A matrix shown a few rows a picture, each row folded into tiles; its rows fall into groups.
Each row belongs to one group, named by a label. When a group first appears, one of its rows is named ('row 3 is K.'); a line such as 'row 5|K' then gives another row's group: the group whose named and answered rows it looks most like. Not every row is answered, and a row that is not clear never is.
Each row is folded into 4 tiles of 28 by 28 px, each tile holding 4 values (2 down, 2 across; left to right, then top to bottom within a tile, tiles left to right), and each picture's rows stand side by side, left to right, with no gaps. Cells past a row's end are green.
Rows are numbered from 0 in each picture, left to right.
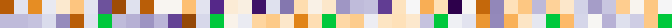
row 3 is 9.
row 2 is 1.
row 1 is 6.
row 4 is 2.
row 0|6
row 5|9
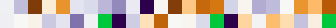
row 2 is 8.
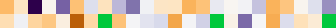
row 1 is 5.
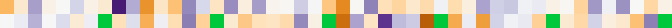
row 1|2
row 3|9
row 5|1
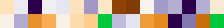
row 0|1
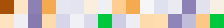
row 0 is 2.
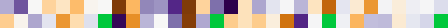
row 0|5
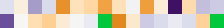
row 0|8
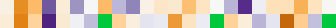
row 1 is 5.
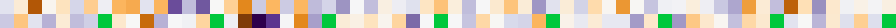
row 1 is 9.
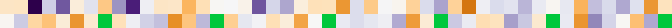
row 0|1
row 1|5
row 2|1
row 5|1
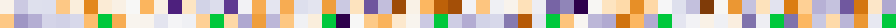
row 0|9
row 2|2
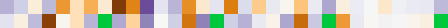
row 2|6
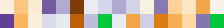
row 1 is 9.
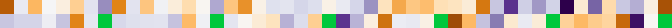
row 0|6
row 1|6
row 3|8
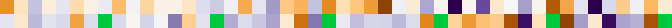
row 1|6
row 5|9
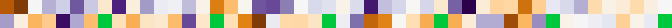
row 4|5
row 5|5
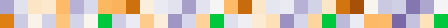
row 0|2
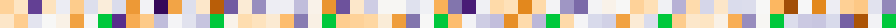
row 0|1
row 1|8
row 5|5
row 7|6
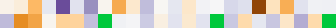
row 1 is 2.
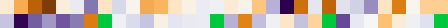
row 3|8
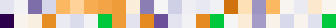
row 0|8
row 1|9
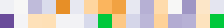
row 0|8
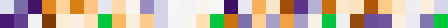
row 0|8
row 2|2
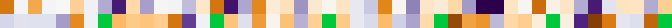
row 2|2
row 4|9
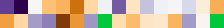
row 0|5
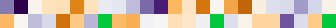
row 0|5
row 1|9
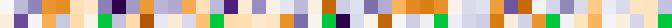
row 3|8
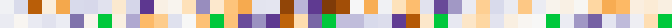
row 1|1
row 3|6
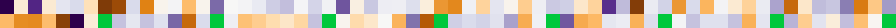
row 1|6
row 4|6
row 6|6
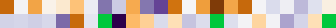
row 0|6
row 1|8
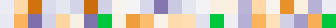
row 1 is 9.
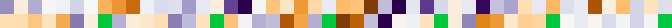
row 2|5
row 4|1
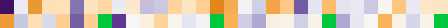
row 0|2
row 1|8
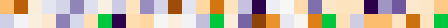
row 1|8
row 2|1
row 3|1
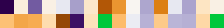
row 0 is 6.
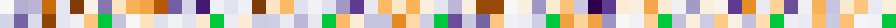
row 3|5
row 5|9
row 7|2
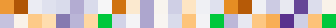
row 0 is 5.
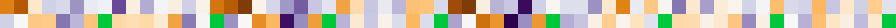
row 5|8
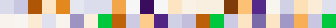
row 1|9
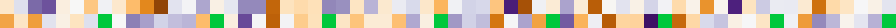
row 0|9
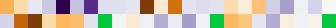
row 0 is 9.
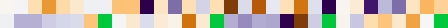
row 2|6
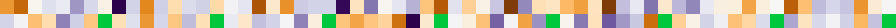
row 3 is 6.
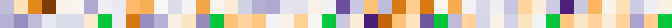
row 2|9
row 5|2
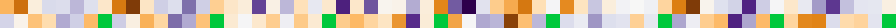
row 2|1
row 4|5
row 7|9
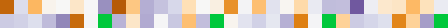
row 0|6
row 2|6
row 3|5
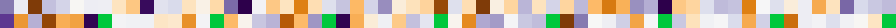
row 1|1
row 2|5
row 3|8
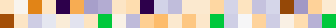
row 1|1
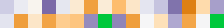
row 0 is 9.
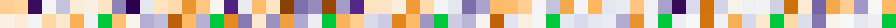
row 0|1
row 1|5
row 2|2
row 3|5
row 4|8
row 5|6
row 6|2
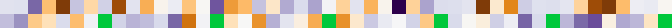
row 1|6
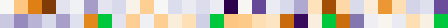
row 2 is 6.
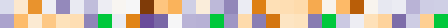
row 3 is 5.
